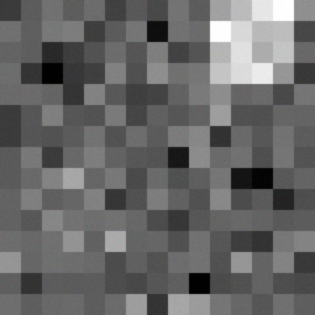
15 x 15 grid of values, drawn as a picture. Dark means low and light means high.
Most values sit low, with a long tail of high ones. The halves do not mirror each other. The ninth with the highest average is the top right. The top right is the roughest part. In the top right lies a patch that is higher than the rest. The bottom left is the calmest part.
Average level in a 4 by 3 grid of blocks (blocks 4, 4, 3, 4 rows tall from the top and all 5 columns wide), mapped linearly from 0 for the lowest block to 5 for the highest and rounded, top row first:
015 | 111 | 200 | 111
